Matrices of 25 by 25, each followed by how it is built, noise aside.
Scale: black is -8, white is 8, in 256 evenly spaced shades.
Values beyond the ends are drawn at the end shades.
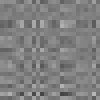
low rank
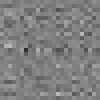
low rank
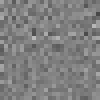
low rank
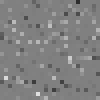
sparse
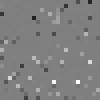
sparse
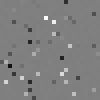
sparse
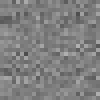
low rank
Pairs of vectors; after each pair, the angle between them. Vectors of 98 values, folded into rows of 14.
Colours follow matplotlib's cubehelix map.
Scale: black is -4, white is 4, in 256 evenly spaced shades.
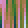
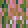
partly opposed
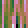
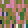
partly opposed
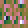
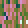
partly aligned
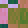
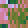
nearly parallel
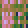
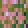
partly aligned
